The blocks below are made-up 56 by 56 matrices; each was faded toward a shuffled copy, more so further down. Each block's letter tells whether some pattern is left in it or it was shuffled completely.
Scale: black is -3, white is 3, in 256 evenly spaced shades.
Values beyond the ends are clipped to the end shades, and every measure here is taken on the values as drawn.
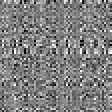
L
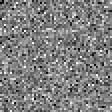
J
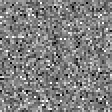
J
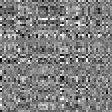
L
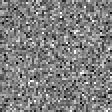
J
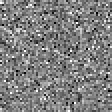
J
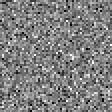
J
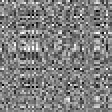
L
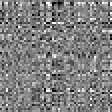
L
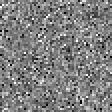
J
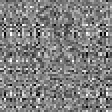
L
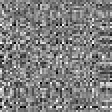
L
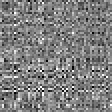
L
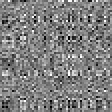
L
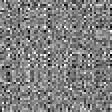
L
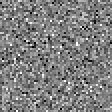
J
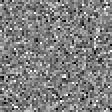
J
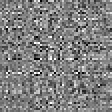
L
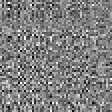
L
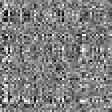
L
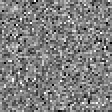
J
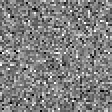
J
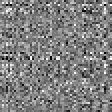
L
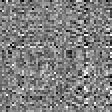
L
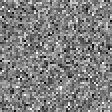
J
